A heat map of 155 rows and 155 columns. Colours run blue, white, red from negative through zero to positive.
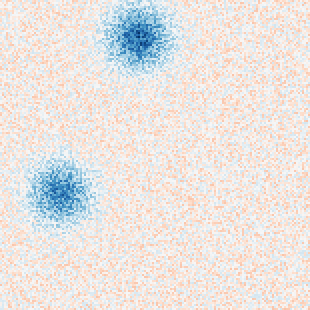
Average level on the scale: 50%. Dips: two. Odd rows or columns: none. Ninth with the lowest average: top middle. Histogram: skewed, a long tail of low values.
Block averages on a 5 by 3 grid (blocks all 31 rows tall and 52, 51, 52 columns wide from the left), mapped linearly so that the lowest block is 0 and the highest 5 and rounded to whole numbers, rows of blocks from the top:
505
545
355
255
555
